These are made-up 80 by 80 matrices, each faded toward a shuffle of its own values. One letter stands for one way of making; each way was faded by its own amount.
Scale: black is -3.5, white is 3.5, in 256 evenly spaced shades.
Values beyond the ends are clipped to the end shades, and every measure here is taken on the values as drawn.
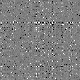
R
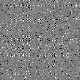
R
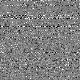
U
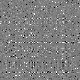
R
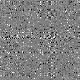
R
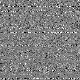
U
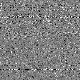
U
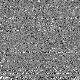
U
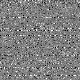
U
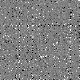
R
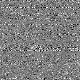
U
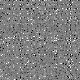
R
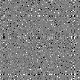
R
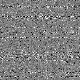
U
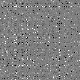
R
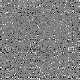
R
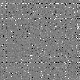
R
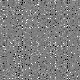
R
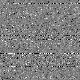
U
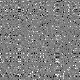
R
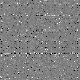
R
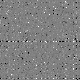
R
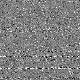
U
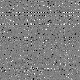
R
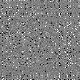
R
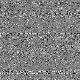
U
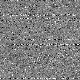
U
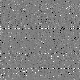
R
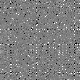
R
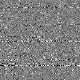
U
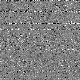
U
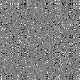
R
